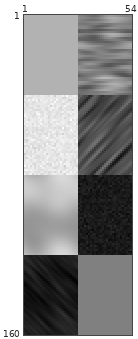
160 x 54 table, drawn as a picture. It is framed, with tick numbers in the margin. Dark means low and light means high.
The table splits into 4 rows of 2 panels. Panel 1,1: high, flat. Panel 1,2: middling, streaked across. Panel 2,1: very high, fine-grained, faint in contrast. Panel 2,2: low, slanting up to the right. Panel 3,1: high, smooth. Panel 3,2: very low, fine-grained, faint in contrast. Panel 4,1: very low, slanting down to the right, faint in contrast. Panel 4,2: middling, flat.
